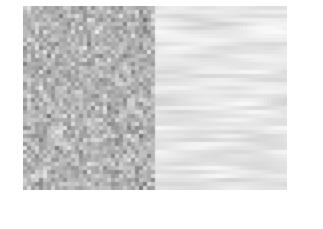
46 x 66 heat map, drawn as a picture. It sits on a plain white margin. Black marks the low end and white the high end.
It is made of 1 by 2 panels. Panel 1,1: high, fine-grained. Panel 1,2: very high, streaked across, faint in contrast.
